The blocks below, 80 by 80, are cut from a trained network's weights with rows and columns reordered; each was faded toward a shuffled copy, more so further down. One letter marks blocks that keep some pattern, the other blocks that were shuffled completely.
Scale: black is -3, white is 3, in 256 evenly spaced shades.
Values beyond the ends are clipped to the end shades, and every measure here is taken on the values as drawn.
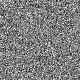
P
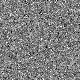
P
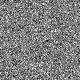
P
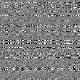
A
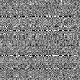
A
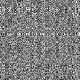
A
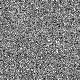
P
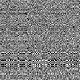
A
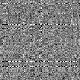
A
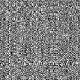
A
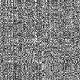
A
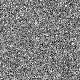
P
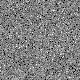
P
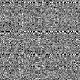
A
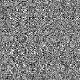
A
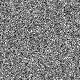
P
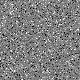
P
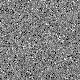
P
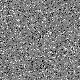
P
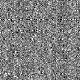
A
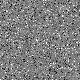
P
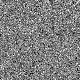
P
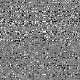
A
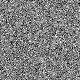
P
